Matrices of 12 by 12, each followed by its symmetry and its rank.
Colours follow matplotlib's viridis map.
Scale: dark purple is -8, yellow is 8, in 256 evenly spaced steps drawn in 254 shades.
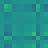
symmetric, rank one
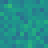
neither, full rank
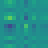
neither, rank one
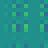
neither, rank one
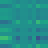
neither, rank one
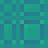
symmetric, rank one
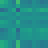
neither, rank one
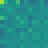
symmetric, rank two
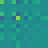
symmetric, rank two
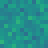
neither, full rank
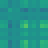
symmetric, rank one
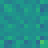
symmetric, rank two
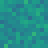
neither, full rank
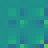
symmetric, rank one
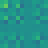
symmetric, rank two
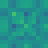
symmetric, rank two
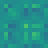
symmetric, rank two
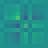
symmetric, rank one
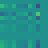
neither, rank one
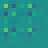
symmetric, rank one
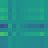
neither, rank one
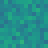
neither, full rank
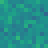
neither, full rank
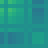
symmetric, rank one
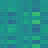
neither, rank one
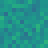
neither, full rank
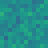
neither, full rank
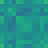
symmetric, rank two
